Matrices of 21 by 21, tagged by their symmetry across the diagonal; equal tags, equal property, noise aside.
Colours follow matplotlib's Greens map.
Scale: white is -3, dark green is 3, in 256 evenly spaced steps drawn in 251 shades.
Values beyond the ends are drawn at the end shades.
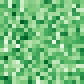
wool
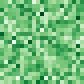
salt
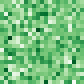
wool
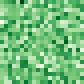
salt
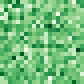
salt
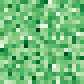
salt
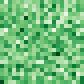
wool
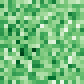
wool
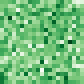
salt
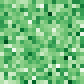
salt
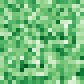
salt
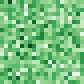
wool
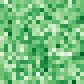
wool
